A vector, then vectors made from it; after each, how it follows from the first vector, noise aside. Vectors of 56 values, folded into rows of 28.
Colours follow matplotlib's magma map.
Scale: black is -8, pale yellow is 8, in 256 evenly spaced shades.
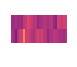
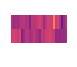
reversed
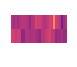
reversed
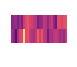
scaled up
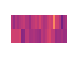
reversed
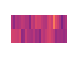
reversed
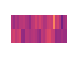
reversed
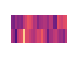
scaled up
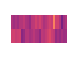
reversed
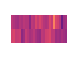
reversed
